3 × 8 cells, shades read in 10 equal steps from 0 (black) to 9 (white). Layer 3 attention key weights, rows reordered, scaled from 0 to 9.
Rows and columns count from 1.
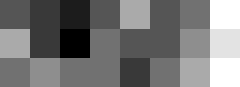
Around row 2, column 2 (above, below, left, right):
2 5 6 0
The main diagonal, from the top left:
3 2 4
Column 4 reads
3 4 4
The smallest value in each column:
3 2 0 3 2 3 4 8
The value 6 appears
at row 1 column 5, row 2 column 1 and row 3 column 7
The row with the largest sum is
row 3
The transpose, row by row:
3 6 4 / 2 2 5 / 1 0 4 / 3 4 4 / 6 3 2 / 3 3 4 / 4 5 6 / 9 8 9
